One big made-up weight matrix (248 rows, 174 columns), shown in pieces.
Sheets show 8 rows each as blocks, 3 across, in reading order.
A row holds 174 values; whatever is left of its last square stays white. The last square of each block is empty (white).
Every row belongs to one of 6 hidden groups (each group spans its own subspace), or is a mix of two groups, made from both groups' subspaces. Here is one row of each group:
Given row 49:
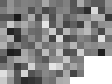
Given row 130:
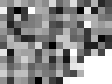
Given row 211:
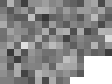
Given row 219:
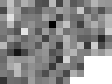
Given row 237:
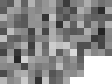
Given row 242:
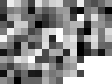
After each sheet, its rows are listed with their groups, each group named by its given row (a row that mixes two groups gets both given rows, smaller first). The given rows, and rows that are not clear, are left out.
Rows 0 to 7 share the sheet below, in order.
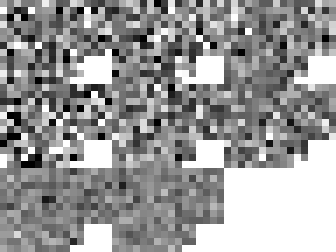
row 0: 130
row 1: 242
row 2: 219
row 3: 49
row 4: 242
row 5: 49
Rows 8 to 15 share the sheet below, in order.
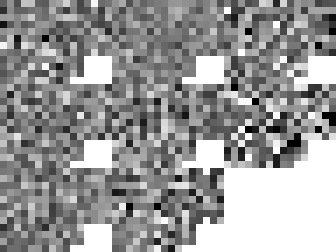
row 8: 130
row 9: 237
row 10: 219
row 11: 237
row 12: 237
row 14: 237
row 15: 130
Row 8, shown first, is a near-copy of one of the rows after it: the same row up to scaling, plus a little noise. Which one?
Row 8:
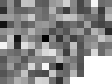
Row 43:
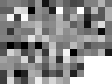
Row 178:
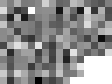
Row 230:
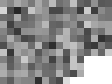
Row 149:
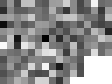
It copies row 149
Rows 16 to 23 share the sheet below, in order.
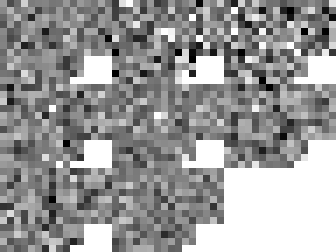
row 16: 211
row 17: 242
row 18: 237
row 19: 219
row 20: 211
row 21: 242
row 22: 211 and 237
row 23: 49
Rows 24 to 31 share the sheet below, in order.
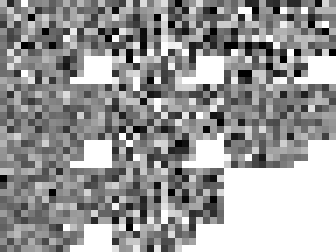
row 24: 211
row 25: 237
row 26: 130
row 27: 237
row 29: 49 and 130
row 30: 219
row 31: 237
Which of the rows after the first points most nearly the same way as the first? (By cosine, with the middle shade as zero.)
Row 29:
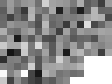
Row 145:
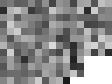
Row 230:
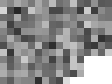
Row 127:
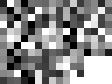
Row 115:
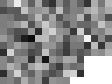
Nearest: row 230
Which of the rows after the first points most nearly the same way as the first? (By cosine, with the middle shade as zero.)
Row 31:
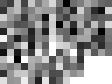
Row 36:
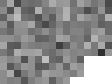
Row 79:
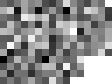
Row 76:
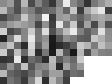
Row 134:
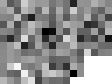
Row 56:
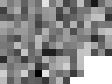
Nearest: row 134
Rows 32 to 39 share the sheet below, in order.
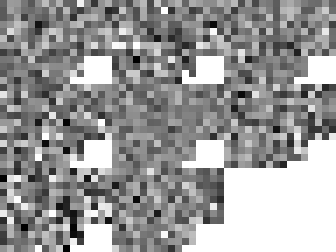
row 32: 130 and 242
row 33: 130
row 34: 237
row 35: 49
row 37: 130
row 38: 130
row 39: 219
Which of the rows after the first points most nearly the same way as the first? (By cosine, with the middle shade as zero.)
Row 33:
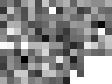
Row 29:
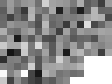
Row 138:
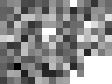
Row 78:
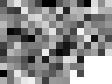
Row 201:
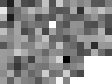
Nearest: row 29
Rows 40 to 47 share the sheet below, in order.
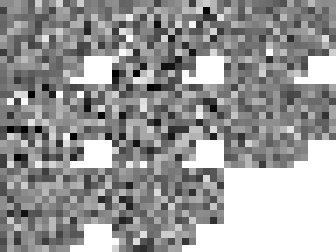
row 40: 242
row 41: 49
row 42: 49
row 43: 130
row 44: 242
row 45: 237
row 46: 130 and 211
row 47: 49
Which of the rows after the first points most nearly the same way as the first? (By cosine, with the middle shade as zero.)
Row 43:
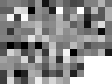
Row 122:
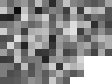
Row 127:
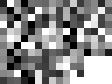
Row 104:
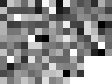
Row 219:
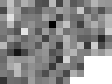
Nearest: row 219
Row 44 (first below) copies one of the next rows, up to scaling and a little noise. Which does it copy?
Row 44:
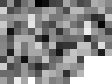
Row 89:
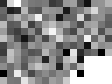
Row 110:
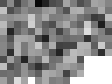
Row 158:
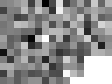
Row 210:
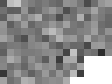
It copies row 110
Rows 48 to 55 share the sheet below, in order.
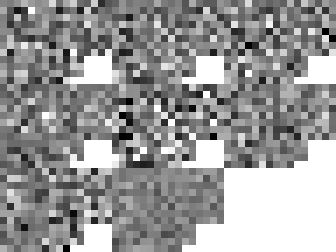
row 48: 130
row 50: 49 and 211
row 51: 211
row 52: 49
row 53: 237
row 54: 130
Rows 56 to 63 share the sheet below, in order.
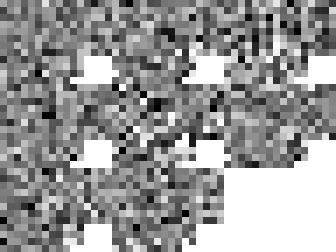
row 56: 49 and 130
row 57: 242
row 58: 237
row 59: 211 and 242
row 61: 242
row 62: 242
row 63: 130 and 242
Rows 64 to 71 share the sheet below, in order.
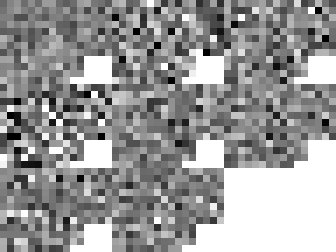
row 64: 49 and 237
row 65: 219
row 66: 49 and 130
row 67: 49
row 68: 219
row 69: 49
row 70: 130
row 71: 49
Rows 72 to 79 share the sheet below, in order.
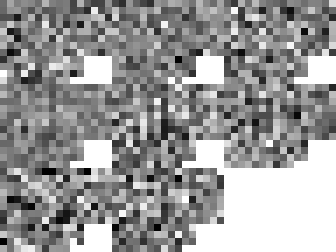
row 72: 49
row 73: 219
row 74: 237
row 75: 130 and 237
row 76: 237
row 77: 237
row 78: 242
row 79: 237
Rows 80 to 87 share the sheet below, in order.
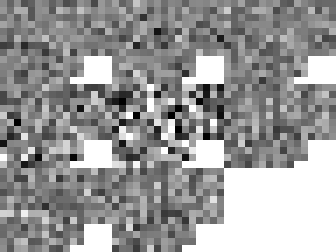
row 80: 130
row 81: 211
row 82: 130
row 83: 49
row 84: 219
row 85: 237
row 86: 130
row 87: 237
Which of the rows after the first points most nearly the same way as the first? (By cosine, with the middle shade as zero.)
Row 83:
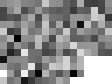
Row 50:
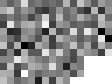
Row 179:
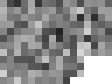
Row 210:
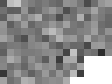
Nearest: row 50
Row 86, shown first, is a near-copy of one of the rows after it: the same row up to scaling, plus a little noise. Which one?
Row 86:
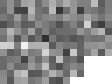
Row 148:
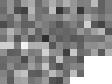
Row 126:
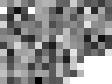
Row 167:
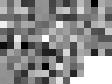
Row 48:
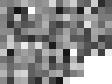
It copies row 148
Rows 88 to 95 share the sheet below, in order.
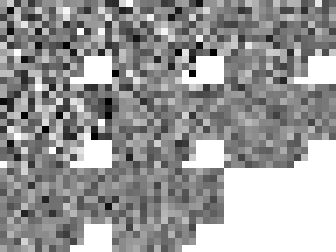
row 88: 237
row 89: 242
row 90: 130
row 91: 219
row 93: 242
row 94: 211
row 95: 237
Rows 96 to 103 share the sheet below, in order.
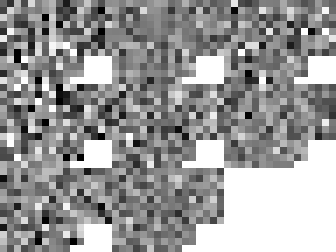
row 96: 237
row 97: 130
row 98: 211 and 237
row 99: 242
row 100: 237
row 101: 219
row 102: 49
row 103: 237
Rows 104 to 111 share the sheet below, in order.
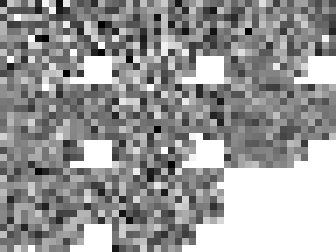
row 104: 242
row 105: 237
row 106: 219
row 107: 242
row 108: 219
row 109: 242
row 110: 242
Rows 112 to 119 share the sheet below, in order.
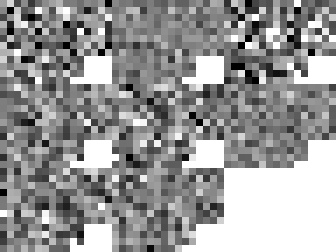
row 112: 237
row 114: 211
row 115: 242
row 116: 242
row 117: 237
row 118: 49 and 130
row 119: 130
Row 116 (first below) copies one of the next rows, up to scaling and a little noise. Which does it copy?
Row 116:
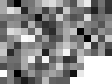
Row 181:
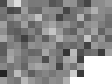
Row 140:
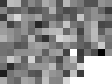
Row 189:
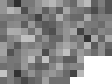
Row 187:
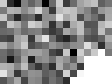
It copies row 189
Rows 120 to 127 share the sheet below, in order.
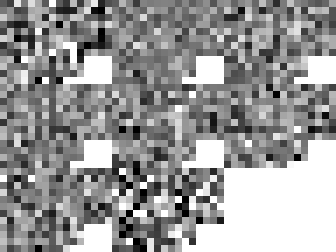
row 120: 130 and 237
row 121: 211
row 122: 219 and 237
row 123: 237
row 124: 130 and 219
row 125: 130
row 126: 130
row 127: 211
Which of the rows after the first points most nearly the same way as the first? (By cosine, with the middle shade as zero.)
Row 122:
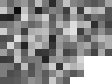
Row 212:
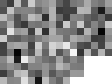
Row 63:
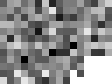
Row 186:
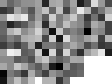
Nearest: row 63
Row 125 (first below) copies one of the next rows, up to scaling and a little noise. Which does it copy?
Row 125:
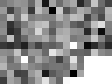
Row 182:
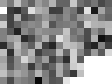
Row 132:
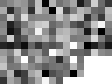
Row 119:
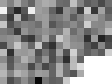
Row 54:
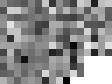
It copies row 132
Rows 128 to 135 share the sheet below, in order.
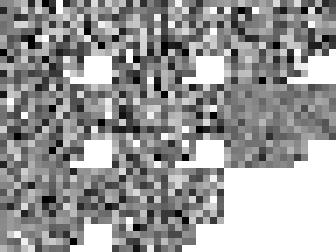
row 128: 242
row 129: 237
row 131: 219
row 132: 130
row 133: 49
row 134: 211
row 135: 237
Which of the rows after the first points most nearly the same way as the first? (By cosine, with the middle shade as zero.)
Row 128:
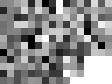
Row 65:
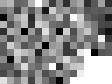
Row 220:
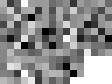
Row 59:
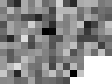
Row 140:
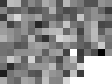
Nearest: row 59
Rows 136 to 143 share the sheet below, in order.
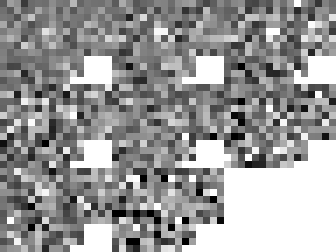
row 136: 211
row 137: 49 and 211
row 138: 211
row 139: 237
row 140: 242
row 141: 49
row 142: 242
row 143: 130
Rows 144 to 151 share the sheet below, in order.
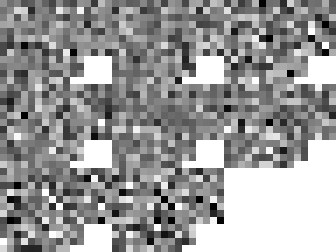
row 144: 130
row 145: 130
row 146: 242
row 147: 219
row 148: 130
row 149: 130
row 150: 49
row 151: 49
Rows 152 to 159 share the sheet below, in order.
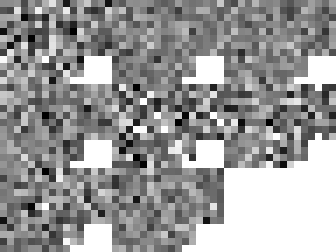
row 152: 237
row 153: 237
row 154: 237
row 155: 211 and 219
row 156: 211
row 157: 130
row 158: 242
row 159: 219
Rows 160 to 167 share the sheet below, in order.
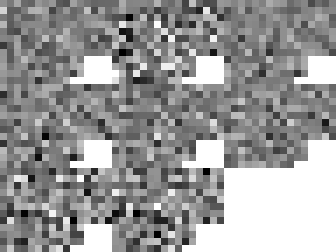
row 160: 130
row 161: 49
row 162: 49
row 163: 49
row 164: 49
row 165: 49
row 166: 130
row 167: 130
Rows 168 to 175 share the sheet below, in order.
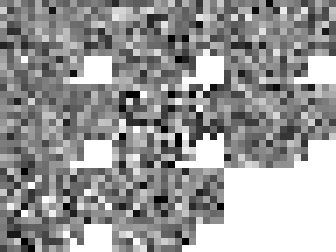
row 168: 130
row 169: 219
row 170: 130
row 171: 49 and 211
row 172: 130
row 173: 242
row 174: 211
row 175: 211
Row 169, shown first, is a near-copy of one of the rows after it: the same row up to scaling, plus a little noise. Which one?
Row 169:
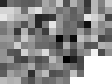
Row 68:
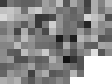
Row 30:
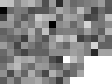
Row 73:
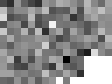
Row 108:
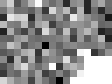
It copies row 68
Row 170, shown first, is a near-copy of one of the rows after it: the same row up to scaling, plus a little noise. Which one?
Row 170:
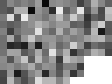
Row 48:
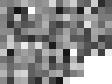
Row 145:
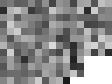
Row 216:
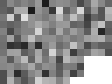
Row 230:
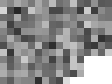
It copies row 216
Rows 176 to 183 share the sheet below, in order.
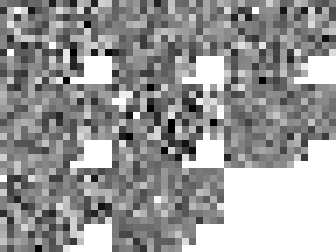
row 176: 130
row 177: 242
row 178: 130
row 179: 242
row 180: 219
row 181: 242
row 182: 130
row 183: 211
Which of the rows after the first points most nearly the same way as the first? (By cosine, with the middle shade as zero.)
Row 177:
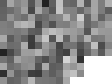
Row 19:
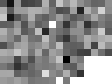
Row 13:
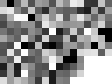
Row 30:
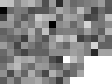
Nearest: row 30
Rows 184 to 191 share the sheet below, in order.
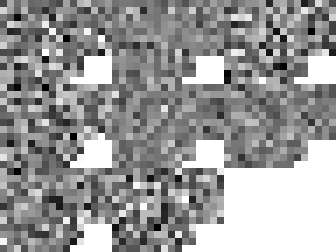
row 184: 49
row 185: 130
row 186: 49 and 130
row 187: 242
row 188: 219
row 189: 242
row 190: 242
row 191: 237
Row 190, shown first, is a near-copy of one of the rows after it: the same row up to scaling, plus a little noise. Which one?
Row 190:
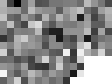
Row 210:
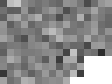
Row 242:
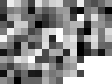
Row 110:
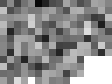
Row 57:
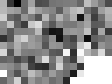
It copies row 57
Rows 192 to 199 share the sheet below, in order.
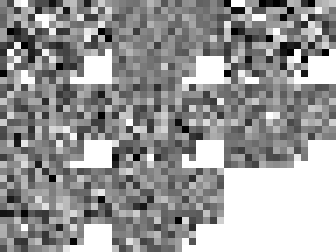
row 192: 211 and 242
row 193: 219
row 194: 242
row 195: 237
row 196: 49 and 211
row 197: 211
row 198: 130
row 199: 130 and 242
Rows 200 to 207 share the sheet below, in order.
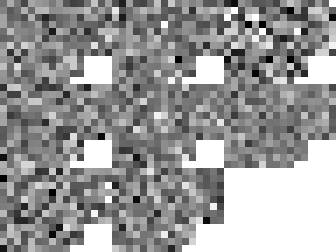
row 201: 219
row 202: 219 and 237
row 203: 242
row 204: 211
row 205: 237
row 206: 219
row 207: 219
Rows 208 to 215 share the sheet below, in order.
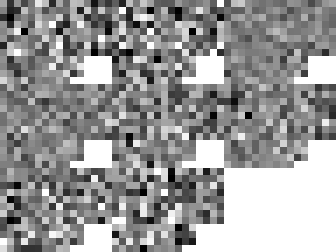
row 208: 219
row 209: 237
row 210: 242
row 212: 237
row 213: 219
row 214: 49
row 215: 242
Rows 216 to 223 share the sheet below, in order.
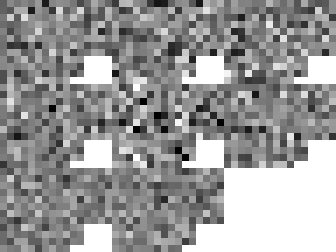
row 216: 130
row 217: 242
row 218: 49
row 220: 211
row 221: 130
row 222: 237
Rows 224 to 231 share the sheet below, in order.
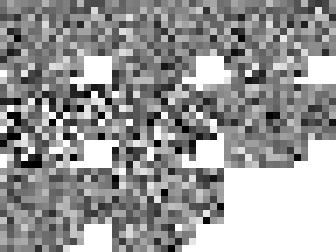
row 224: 49
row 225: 49
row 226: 49
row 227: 49
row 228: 49
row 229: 211
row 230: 130
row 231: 219
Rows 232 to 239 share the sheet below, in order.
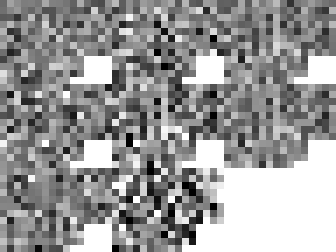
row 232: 49
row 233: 49
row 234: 237
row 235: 237
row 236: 237
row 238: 130
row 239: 219
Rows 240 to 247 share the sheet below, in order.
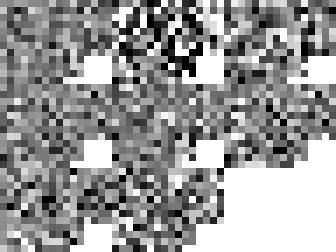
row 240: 130
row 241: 219
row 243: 49
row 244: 242
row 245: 49
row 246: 211
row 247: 237
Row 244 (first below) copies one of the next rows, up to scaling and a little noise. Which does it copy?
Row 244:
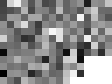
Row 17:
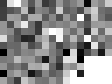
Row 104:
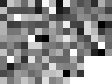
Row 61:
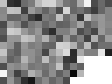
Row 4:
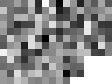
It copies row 17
